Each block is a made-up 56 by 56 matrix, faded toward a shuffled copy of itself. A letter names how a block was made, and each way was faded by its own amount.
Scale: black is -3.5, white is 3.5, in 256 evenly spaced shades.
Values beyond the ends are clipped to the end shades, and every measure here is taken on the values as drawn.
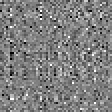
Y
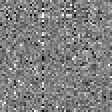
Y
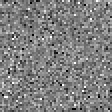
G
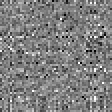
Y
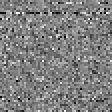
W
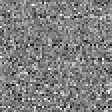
W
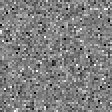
G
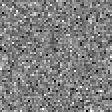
G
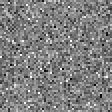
G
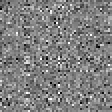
Y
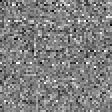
W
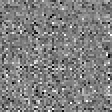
Y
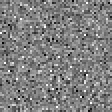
G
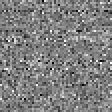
W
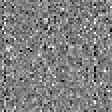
Y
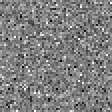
G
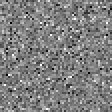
G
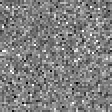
G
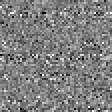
W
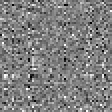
Y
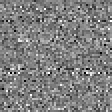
W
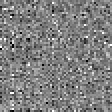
Y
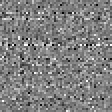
W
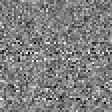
W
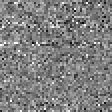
W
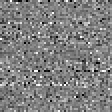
W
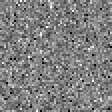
G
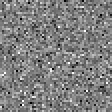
G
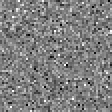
G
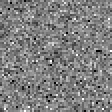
G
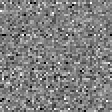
W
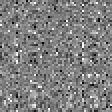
Y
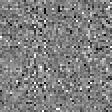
Y
